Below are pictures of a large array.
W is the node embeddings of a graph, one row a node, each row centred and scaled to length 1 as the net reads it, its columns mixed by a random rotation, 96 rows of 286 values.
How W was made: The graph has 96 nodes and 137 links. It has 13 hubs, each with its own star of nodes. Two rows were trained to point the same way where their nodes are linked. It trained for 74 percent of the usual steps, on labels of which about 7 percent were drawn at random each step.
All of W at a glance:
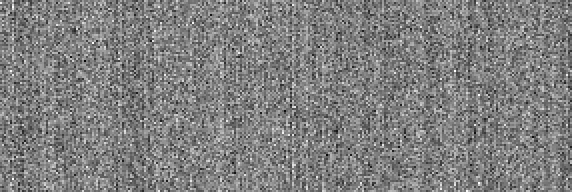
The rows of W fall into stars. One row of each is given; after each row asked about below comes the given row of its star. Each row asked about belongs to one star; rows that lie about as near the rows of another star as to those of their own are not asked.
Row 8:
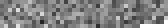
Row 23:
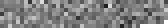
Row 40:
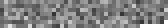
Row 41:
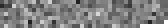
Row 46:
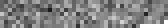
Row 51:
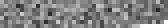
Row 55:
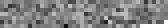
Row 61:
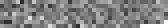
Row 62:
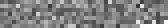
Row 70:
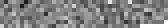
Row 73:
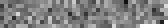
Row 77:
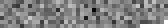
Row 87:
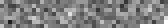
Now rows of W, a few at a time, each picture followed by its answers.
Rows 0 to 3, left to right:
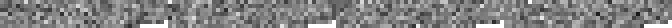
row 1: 41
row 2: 23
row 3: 62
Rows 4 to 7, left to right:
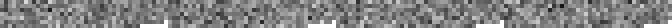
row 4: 46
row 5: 73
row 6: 61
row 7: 77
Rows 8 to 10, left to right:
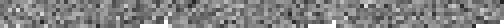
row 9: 70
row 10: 40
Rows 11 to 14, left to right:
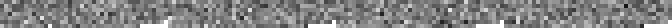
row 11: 61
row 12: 40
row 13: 70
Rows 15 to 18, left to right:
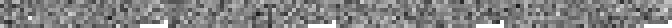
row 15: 61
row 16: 23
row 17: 62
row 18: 55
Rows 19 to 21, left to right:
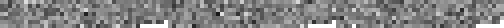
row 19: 41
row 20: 23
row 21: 8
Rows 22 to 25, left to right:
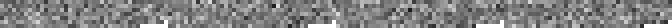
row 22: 77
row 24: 41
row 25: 40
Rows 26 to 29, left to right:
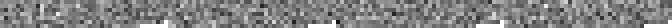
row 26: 8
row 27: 41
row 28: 55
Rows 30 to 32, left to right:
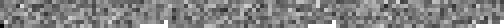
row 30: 77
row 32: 8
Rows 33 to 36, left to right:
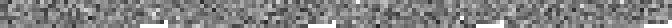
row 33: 8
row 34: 87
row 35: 51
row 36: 8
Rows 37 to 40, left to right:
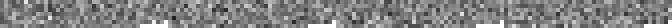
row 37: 62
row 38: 8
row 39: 73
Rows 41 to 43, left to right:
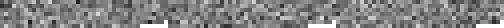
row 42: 55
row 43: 23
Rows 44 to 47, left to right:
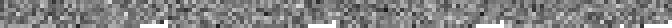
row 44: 73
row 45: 62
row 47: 41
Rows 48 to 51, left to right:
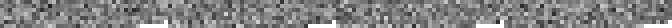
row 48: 61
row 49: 40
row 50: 73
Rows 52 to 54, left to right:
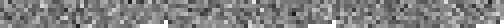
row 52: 73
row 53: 61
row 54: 73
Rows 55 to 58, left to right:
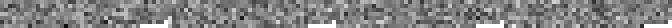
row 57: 62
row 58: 40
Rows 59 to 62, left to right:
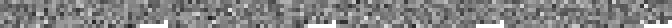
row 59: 46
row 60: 46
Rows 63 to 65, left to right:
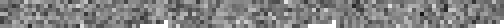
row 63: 55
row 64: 46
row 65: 46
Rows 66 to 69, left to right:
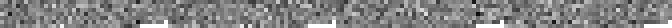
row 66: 46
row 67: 70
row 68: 46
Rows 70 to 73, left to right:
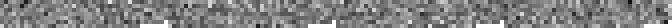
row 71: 8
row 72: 41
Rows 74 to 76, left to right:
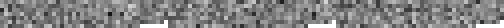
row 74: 51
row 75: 55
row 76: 61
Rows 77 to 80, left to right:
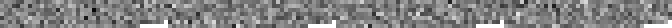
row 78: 62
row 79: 40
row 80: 61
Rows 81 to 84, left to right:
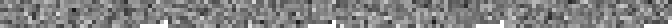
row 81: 61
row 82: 77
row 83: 77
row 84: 40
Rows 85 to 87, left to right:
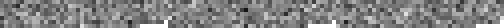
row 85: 77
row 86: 23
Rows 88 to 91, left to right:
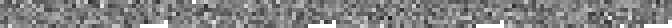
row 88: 8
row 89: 62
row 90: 40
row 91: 51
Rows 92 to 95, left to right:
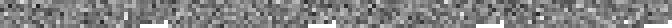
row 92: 51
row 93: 70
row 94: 87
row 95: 46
